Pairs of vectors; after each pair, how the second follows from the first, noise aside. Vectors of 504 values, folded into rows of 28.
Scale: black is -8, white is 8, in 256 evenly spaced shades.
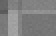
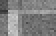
scaled up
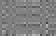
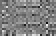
scaled up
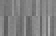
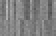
reversed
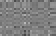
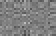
copied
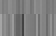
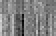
scaled up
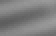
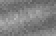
negated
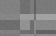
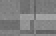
copied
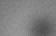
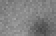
copied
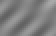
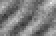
scaled up
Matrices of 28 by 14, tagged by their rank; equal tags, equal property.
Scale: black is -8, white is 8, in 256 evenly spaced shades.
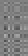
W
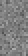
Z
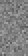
Z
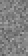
Z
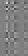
W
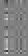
W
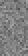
Z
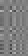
W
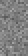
Z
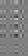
W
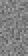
Z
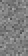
Z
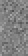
Z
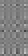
W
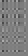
W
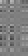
W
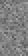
Z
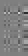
W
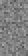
Z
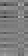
W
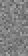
Z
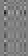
W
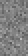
Z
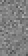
Z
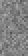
Z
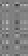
W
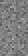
Z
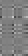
W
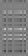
W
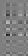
W
